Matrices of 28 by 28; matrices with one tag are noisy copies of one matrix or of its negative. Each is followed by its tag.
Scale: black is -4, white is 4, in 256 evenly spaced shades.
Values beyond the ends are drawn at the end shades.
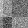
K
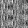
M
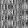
M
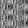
M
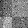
K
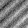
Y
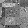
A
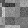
A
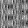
M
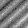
Y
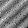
Y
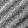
Y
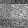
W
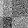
K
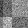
K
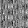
M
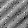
Y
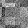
A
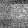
W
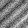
Y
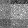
W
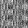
M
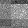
W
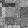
A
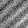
Y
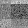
W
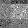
W
